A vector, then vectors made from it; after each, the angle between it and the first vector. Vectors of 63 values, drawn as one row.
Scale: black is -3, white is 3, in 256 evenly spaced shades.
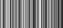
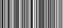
partly opposed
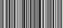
partly opposed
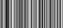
partly opposed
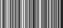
nearly parallel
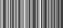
nearly parallel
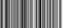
nearly opposite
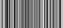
partly opposed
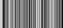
partly aligned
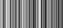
nearly parallel
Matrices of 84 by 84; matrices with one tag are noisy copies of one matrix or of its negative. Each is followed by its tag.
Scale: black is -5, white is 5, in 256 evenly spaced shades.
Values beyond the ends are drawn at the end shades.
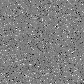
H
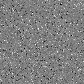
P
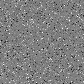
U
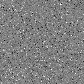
P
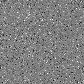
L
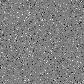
L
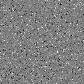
P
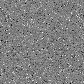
U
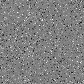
L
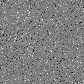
L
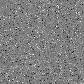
H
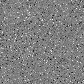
L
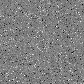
H
